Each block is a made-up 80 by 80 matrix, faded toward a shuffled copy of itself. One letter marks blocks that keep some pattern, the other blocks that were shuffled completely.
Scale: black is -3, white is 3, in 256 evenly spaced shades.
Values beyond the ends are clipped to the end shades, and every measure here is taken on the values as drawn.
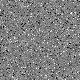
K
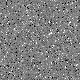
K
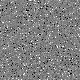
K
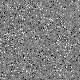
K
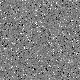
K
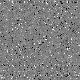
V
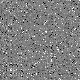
V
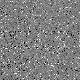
V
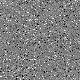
V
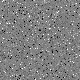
K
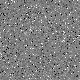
K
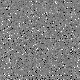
V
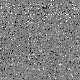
V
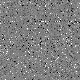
V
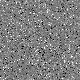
K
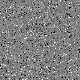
V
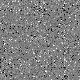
V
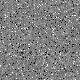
V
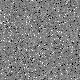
K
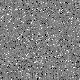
V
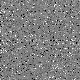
V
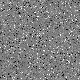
K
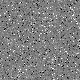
K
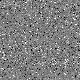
V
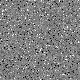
K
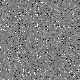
V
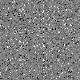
V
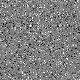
V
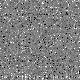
V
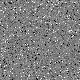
K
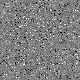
V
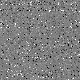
V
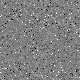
K
